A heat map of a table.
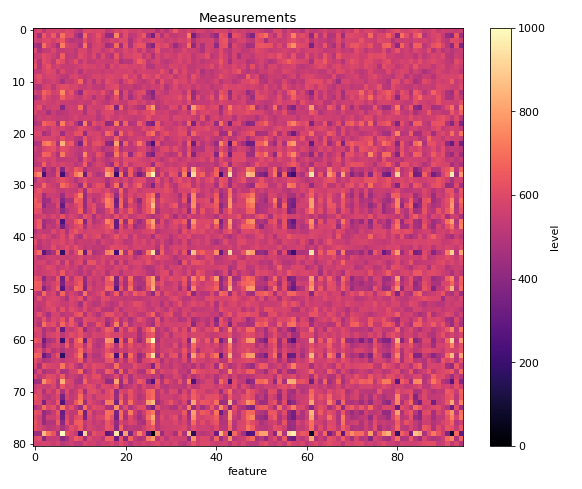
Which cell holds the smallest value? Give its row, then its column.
78, 26
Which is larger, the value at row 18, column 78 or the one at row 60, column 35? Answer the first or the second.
the second
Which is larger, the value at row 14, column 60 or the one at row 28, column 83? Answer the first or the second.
the second
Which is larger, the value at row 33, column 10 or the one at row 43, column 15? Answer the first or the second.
the first
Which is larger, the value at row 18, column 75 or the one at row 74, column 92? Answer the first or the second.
the second
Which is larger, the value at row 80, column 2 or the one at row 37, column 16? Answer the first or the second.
the second
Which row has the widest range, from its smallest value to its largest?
78
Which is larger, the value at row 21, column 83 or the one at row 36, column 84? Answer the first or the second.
the second
